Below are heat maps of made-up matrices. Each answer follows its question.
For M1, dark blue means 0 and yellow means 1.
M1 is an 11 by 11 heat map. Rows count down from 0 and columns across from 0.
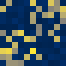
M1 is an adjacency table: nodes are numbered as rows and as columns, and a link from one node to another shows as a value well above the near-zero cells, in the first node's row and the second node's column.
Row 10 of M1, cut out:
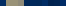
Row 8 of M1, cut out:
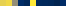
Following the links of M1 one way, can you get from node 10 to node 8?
yes
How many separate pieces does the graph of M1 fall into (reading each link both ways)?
1
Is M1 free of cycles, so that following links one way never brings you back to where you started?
no
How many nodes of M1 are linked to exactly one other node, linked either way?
1
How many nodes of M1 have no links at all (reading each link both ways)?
0
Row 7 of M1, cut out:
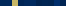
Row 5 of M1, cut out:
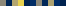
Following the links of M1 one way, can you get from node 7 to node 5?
yes
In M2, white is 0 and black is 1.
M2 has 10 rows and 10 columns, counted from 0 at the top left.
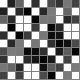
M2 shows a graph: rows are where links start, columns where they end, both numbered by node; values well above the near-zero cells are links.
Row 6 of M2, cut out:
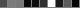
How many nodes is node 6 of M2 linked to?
9
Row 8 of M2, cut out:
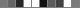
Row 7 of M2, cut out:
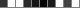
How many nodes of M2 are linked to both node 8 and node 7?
3
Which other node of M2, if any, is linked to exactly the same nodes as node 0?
node 5
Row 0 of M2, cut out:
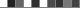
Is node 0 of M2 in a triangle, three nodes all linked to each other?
yes
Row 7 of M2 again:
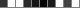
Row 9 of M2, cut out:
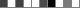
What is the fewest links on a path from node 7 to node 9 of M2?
2
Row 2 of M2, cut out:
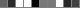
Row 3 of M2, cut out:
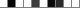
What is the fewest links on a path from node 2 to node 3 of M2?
2
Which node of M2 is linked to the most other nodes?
node 6
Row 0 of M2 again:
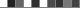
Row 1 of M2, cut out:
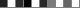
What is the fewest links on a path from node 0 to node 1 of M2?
1
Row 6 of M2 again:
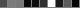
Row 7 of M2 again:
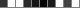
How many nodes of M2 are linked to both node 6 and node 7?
5
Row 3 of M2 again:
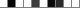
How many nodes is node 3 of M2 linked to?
4
